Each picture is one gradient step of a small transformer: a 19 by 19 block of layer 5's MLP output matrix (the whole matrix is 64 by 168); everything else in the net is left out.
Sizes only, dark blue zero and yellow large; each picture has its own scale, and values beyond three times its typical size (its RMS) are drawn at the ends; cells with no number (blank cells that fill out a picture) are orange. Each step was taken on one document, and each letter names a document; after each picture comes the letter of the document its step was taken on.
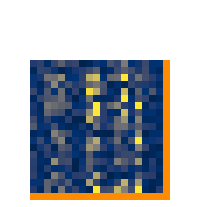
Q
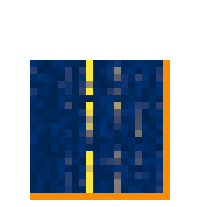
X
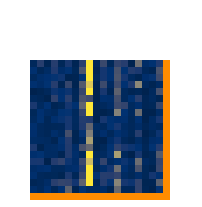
X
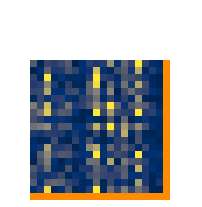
Q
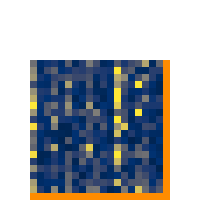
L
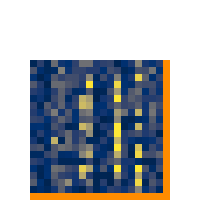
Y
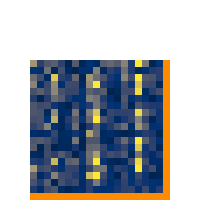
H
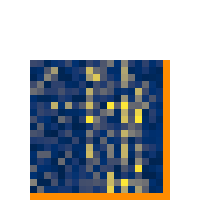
Q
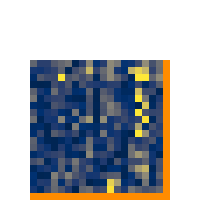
X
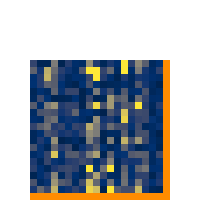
Q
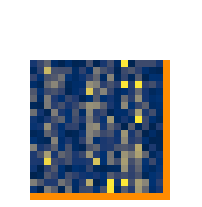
Q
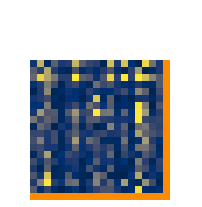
H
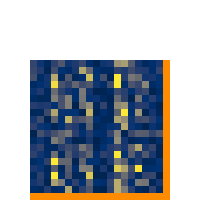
Y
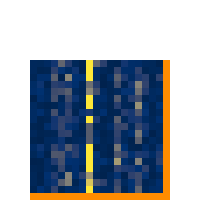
Y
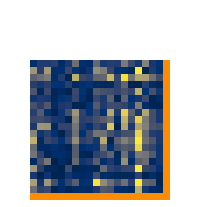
H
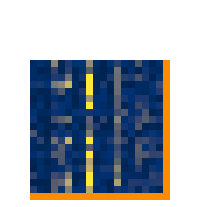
Y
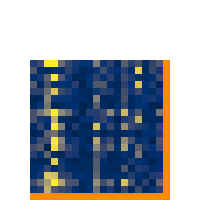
H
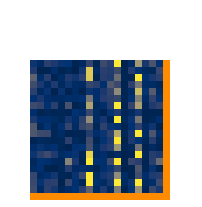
X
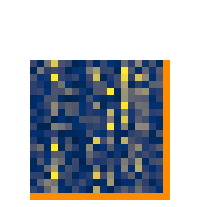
Q
